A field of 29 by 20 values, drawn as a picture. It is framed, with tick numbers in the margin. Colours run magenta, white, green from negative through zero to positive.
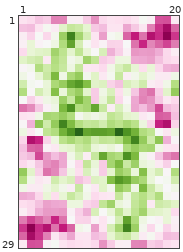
Seam: none. Ninth with the highest average: centre. Symmetry: a half turn. Average level on the scale: 50%. Stripes: none. Grain: blotchy.
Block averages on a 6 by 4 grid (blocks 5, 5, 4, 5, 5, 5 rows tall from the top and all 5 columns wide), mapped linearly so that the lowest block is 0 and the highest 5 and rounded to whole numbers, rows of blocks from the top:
2 3 1 0 | 4 4 3 2 | 3 5 3 1 | 1 4 5 3 | 2 3 4 4 | 0 1 3 2
